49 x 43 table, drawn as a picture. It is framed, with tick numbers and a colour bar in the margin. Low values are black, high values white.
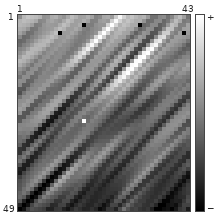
The field climbs toward the top. Five lone cells stand out: one far higher and four far lower than their neighbours. The grain runs diagonally up to the right.
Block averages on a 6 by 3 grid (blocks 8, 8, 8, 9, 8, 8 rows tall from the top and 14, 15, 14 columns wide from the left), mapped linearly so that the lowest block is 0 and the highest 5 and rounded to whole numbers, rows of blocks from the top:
5 5 4 / 4 4 4 / 3 3 2 / 2 2 2 / 2 2 2 / 1 0 0
